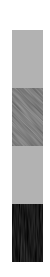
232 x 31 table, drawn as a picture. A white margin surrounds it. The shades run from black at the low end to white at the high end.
The table splits into 4 rows of 1 panel. Panel 1,1: high, flat. Panel 2,1: middling, slanting down to the right, faint in contrast. Panel 3,1: high, flat. Panel 4,1: very low, streaked downward, faint in contrast.
